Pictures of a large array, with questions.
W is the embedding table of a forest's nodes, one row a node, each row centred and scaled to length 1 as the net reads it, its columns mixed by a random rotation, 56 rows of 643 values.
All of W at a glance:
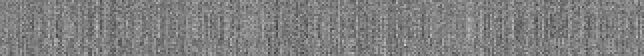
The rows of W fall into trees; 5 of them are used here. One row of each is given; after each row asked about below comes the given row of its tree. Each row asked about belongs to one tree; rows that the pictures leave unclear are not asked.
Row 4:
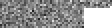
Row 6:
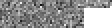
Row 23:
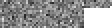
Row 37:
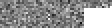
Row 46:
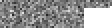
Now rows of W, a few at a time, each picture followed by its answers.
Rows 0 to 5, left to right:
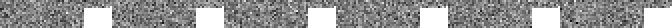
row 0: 37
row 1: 6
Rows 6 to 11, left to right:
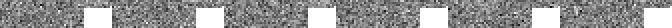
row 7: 4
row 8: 6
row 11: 4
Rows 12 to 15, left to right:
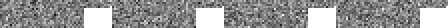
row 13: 4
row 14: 37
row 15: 23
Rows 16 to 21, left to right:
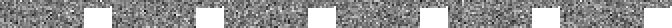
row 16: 37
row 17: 4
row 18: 46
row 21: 37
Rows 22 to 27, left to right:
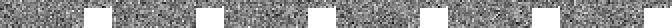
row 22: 37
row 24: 37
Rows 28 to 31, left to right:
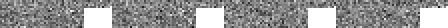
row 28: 37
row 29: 37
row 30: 4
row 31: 37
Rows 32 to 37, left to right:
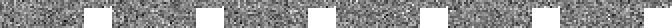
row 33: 23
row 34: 37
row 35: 37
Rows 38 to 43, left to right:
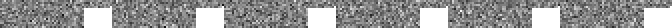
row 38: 4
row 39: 46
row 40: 4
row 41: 4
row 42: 46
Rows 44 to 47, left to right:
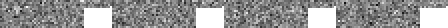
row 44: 4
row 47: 6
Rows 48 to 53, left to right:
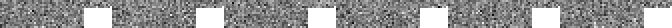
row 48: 4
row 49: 37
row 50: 6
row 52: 4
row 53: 4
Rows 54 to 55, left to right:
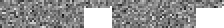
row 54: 4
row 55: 37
